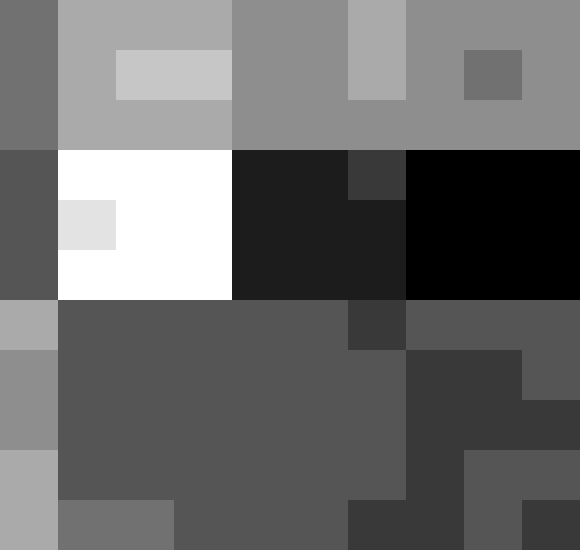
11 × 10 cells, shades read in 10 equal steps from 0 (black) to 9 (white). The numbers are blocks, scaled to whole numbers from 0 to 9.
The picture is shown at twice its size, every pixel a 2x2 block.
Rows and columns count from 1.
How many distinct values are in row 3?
3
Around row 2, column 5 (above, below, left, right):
5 5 7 5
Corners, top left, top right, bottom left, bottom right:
4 5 6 2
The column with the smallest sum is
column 8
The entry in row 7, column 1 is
6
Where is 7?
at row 2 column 3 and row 2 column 4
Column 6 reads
5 5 5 1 1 1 3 3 3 3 3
